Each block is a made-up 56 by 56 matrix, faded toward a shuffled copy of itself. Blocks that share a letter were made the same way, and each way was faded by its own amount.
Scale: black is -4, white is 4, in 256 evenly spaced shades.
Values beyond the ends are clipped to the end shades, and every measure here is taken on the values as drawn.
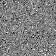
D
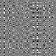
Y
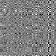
Y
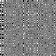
Y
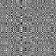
Y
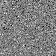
D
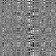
Y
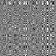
Y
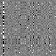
Y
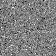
D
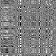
Y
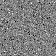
D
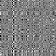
Y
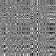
Y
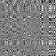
Y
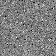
D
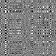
Y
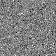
D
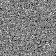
D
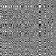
Y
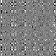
Y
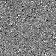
D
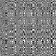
Y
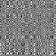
Y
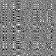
Y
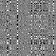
Y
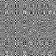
Y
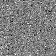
D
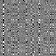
Y
